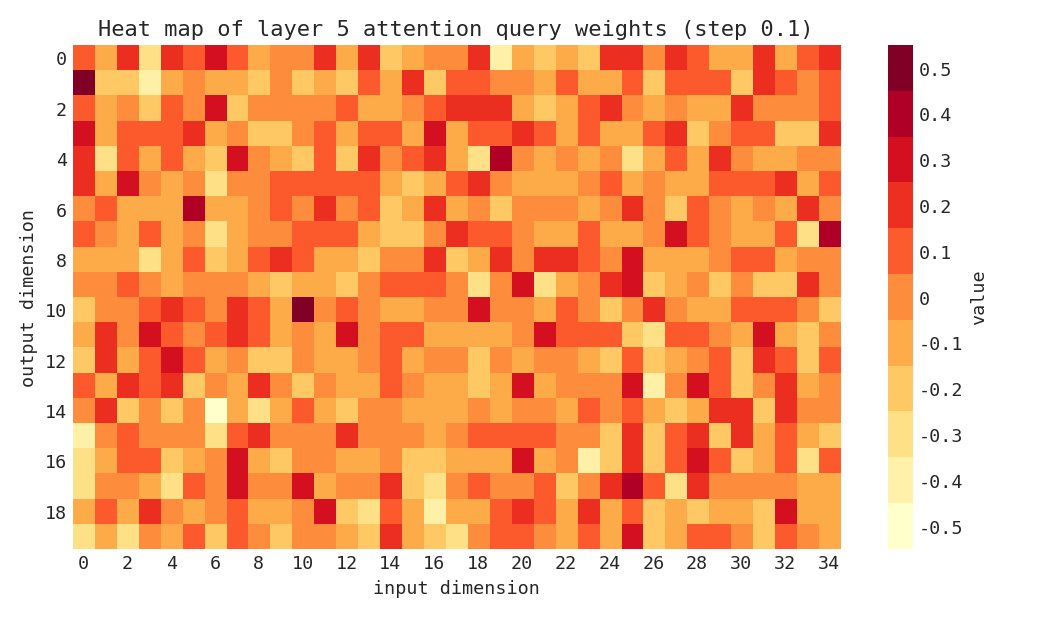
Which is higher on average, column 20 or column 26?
column 20
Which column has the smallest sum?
26
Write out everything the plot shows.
Title: Heat map of layer 5 attention query weights (step 0.1)
x-axis: input dimension, ticks 0 2 4 6 8 10 12 14 16 18 20 22 24 26 28 30 32 34
y-axis: output dimension, ticks 0 2 4 6 8 10 12 14 16 18 (0 at the top)
Colour bar: value, ticks -0.5 -0.4 -0.3 -0.2 -0.1 0 0.1 0.2 0.3 0.4 0.5
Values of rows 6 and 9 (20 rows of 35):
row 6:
0 0.1 -0.1 -0.1 -0.1 0.4 -0.1 -0.1 0 0.1 0 0.2 0 0.1 -0.2 -0.1 0.2 -0.1 0 -0.2 0 0 0 -0.1 0 0.2 0 -0.2 0.1 0 -0.1 0 -0.1 0.2 0
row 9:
0 0 0.1 0 -0.1 0 0 0 -0.1 -0.2 -0.1 -0.1 -0.2 0 0.1 0.1 0.1 0 -0.3 0 0.3 -0.3 -0.1 0 0.2 0.3 -0.2 -0.1 0 -0.2 0 -0.2 -0.2 0.2 0
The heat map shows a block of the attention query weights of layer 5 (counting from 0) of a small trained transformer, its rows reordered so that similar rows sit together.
